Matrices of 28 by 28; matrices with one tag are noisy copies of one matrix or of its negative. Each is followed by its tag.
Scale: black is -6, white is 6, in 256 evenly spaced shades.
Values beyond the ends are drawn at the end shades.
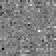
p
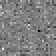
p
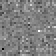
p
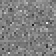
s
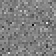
s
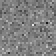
s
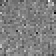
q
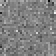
q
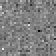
p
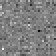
p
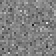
s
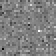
p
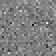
s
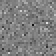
s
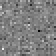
p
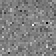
s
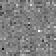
p
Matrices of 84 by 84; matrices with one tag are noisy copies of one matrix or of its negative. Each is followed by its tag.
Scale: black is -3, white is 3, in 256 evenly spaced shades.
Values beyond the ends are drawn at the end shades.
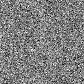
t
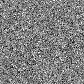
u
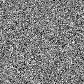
u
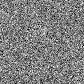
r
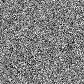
u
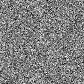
t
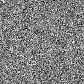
u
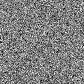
r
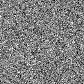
u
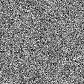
t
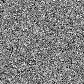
u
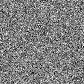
r
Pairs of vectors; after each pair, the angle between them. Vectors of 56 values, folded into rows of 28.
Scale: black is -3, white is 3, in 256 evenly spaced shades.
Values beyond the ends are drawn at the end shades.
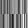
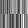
nearly parallel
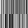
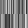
partly aligned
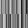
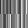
nearly opposite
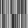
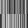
partly opposed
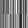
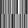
orthogonal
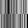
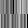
partly aligned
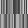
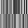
nearly parallel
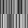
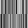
partly opposed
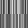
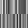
partly aligned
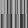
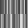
nearly opposite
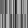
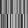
orthogonal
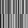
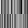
partly opposed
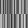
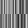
nearly opposite
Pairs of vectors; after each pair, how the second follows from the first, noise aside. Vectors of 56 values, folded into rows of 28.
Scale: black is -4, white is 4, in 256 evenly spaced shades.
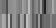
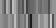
wrapped around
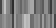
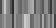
copied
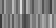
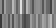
copied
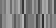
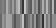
copied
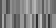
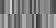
shuffled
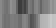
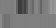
partly zeroed
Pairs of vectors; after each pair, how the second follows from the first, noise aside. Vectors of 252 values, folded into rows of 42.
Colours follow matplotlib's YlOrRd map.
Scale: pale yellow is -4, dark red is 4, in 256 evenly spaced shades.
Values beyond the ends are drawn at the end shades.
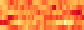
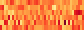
sign-scrambled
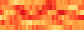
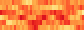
reversed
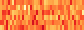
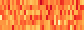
reversed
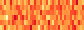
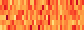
sign-scrambled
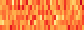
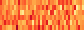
wrapped around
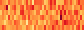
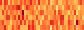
reversed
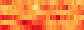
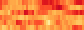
reversed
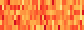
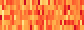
reversed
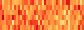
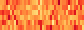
wrapped around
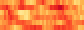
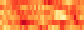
reversed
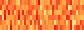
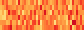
sign-scrambled
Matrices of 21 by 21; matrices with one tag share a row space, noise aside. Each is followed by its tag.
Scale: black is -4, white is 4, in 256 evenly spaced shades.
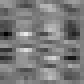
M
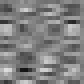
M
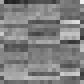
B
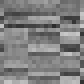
B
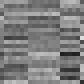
B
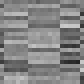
B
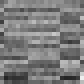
B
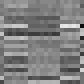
B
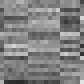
B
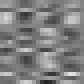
M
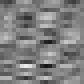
M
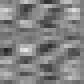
M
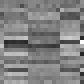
B
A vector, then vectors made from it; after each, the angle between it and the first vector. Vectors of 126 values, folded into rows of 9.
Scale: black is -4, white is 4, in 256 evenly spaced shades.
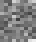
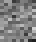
nearly opposite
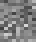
partly aligned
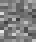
partly aligned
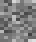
nearly parallel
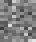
nearly parallel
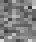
partly aligned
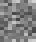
nearly parallel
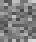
nearly parallel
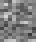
partly aligned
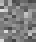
partly opposed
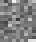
nearly parallel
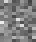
partly opposed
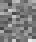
nearly parallel
